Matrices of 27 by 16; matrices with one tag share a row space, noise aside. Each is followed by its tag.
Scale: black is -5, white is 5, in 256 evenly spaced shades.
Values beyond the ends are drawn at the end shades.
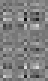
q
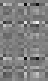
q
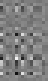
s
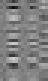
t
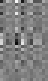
s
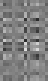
q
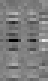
t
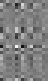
s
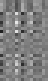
s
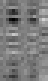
t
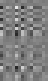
s
